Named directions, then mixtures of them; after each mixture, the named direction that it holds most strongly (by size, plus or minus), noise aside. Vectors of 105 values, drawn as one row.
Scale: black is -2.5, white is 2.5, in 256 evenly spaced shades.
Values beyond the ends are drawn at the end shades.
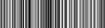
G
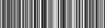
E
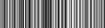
G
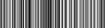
G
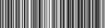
G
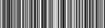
E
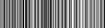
G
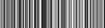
E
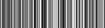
E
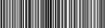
G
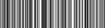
E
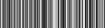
E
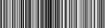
G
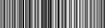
G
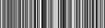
E
